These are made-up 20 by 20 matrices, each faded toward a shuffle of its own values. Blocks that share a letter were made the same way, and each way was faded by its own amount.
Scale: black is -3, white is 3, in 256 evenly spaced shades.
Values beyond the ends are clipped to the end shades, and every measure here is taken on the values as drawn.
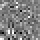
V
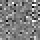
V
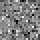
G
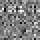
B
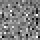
G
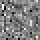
V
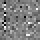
V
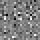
B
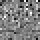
G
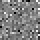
G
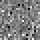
G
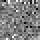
G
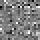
B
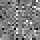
B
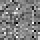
V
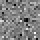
G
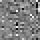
V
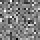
B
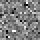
G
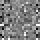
V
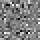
B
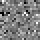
G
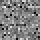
G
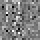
V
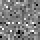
G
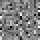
V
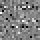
G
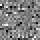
G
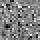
G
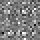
B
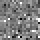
B
